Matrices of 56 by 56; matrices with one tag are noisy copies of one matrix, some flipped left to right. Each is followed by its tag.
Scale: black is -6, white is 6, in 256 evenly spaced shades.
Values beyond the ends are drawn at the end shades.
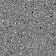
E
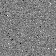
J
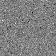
E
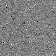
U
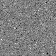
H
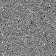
U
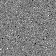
J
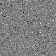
E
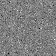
H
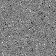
U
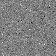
U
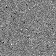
U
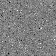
H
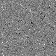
U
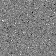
E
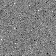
H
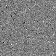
U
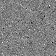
U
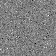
J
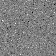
E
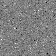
H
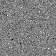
J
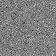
U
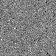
H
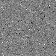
U
